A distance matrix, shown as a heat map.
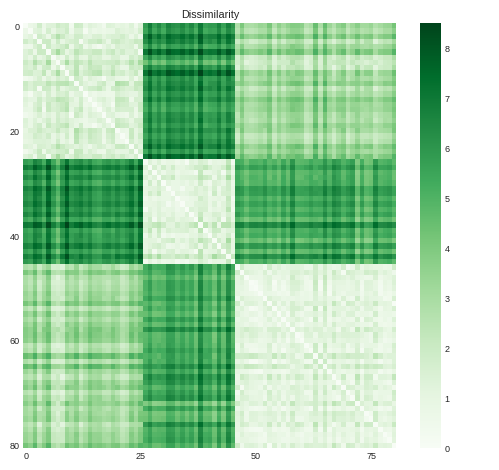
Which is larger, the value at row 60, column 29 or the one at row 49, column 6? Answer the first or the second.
the first
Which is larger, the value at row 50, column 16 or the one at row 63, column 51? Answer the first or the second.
the first
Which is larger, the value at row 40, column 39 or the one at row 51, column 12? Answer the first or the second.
the second
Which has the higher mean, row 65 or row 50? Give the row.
65
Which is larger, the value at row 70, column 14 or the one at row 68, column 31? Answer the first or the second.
the second
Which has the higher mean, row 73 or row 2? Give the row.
2
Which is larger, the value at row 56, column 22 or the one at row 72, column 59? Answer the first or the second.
the first
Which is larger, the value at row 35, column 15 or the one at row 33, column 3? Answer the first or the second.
the second
